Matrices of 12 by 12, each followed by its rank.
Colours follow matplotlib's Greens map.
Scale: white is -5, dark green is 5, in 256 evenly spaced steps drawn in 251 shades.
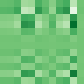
one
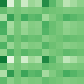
one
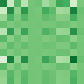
one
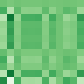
one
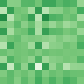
two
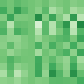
two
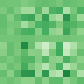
two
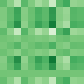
one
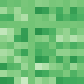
two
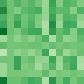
two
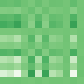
one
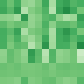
two
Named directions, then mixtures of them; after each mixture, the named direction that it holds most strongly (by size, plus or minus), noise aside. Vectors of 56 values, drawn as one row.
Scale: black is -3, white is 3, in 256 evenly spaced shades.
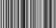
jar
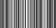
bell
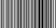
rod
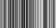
bell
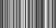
jar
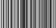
jar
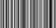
jar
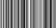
jar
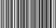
rod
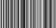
jar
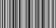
jar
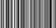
jar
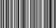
jar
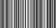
bell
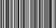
jar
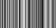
jar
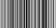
bell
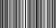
bell
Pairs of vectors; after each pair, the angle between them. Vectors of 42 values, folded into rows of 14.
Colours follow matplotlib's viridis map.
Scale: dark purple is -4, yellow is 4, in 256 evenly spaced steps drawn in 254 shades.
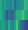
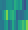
nearly opposite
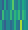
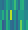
partly aligned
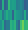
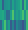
partly opposed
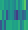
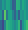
partly aligned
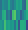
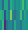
partly opposed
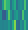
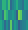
orthogonal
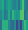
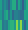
nearly opposite
